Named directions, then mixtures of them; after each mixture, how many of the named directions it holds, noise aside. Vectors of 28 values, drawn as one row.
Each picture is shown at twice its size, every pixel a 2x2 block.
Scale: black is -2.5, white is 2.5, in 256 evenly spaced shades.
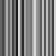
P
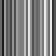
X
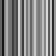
two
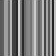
one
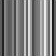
one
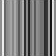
two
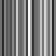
one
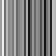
one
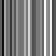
one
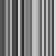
one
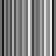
one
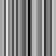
two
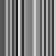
one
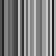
two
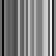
two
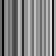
two
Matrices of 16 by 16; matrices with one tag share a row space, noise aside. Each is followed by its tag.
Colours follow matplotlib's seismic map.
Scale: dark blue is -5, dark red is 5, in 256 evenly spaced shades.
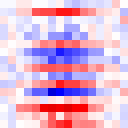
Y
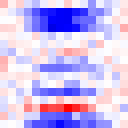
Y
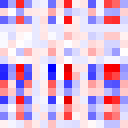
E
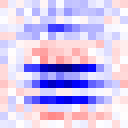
Y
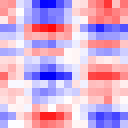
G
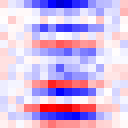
Y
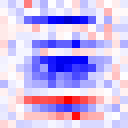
Y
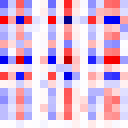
E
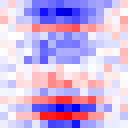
Y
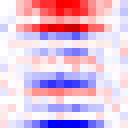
Y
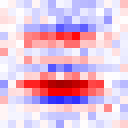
Y
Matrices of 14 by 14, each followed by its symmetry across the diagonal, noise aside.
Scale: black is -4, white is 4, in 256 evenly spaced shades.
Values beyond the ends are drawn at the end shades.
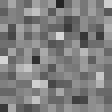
antisymmetric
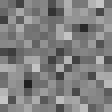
symmetric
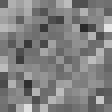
symmetric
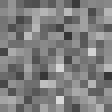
neither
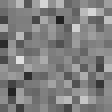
antisymmetric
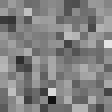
neither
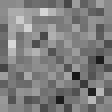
symmetric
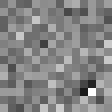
symmetric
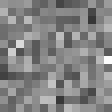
neither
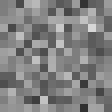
neither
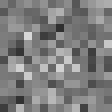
neither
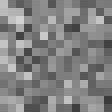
neither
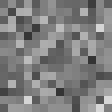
symmetric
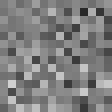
antisymmetric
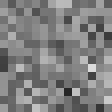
antisymmetric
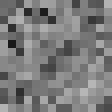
symmetric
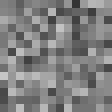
antisymmetric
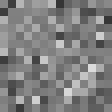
symmetric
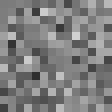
antisymmetric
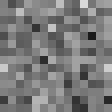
neither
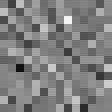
antisymmetric
